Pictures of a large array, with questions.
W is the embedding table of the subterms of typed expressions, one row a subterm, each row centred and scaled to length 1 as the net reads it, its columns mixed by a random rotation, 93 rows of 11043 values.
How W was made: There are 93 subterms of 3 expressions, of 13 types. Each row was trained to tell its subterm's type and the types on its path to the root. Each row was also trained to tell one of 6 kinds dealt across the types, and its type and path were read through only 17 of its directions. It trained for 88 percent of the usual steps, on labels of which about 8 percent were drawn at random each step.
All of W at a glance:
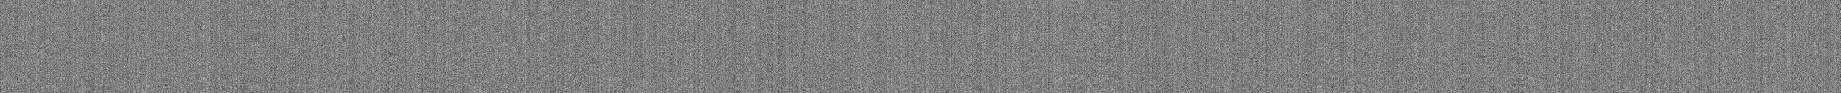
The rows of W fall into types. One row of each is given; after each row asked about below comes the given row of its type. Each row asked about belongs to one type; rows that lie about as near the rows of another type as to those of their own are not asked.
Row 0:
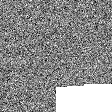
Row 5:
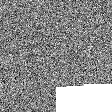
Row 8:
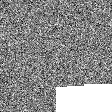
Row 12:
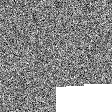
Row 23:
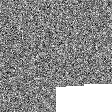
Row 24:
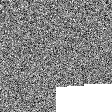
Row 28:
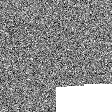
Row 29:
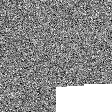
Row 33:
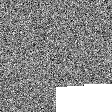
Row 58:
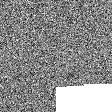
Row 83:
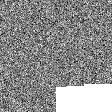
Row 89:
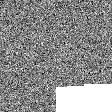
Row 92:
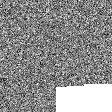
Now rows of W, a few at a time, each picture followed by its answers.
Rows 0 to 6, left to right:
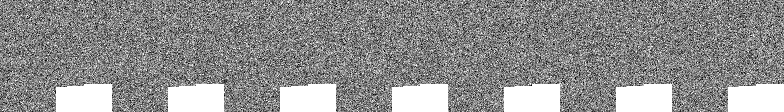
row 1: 33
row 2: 28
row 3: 33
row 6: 5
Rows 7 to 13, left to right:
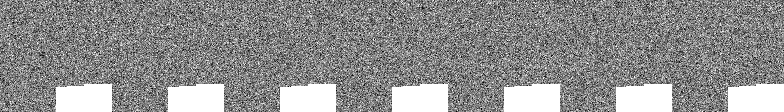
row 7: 92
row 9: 0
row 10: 8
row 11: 12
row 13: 33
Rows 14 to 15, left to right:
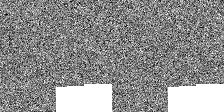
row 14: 5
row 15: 92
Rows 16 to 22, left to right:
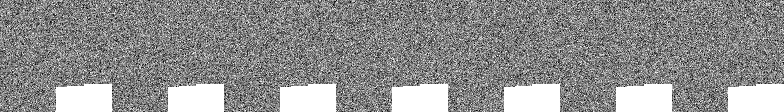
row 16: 89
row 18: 0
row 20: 92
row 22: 83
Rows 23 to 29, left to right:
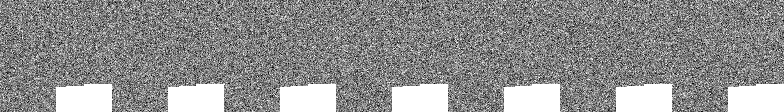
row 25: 5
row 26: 28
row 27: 28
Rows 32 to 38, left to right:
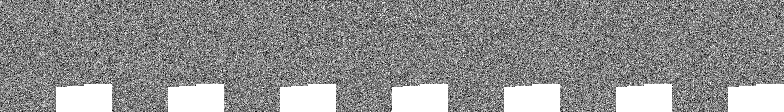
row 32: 0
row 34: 33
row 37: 92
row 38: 23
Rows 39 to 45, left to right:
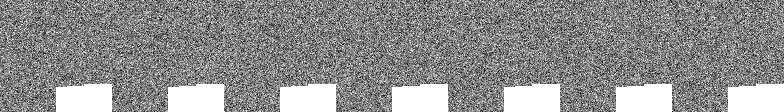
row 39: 28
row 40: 0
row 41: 92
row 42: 5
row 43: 89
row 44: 12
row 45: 24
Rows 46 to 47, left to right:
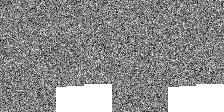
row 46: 83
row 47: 0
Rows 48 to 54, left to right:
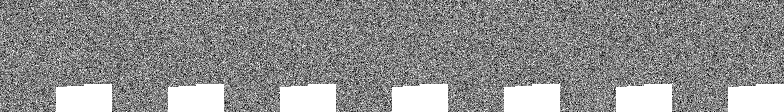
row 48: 89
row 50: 5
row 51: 83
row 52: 24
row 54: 12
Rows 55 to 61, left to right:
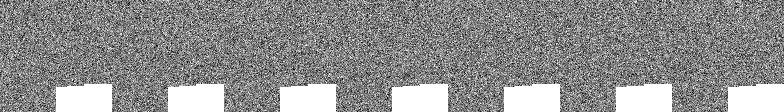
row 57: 5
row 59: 23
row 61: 0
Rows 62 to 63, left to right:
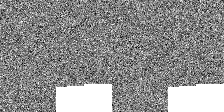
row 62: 23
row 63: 92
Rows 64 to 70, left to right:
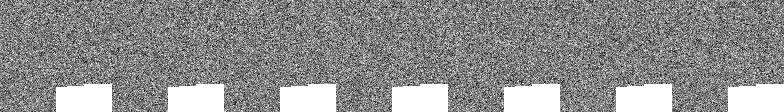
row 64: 33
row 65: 8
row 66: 58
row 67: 12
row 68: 8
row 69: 92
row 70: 89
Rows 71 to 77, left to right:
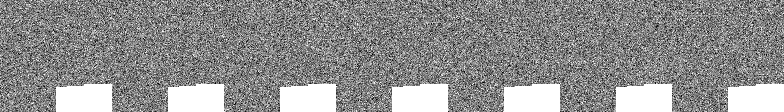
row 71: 23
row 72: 33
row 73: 58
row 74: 0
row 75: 12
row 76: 0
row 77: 28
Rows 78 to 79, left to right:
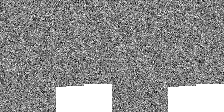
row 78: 28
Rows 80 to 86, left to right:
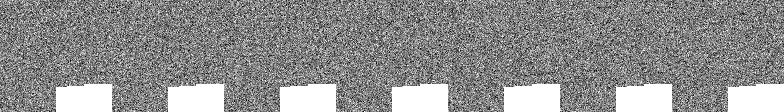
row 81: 92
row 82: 5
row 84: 23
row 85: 12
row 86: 89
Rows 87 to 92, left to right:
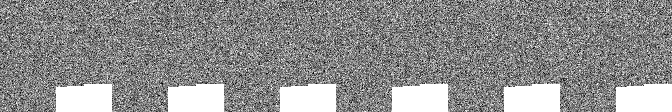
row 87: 89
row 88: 83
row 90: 12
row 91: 58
